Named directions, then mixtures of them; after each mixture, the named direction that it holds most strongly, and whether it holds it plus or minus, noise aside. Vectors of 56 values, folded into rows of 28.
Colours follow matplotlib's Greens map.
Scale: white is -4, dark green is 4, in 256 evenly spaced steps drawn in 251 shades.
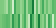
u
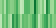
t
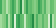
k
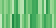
t, plus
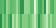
t, minus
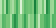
t, plus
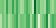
t, plus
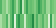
k, plus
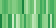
t, minus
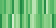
t, minus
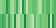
k, minus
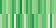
k, plus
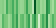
t, plus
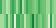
k, plus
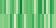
k, plus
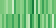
u, plus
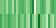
u, plus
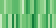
t, plus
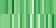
u, minus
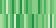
k, plus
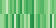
k, plus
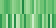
k, minus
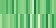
u, minus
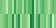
u, plus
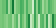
u, minus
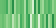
u, minus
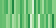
u, minus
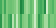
t, minus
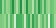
k, plus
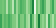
u, plus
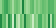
k, minus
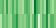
t, plus
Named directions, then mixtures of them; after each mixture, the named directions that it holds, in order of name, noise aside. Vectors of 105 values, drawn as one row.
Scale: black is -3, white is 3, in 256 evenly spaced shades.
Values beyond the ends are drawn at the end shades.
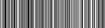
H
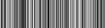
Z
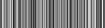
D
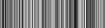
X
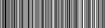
H, X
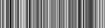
D, H, Z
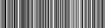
D, H, Z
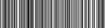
H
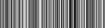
D, X, Z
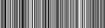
X, Z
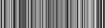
D, H, Z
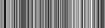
H, Z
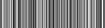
D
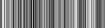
D, X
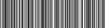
H, X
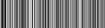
D, X, Z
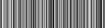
D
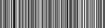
D, H, X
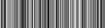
Z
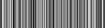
D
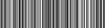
D, X, Z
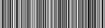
D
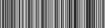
H, X, Z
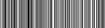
H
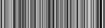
D, Z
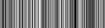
X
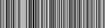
D, Z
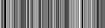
H, Z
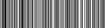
H, X, Z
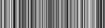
D, H, Z
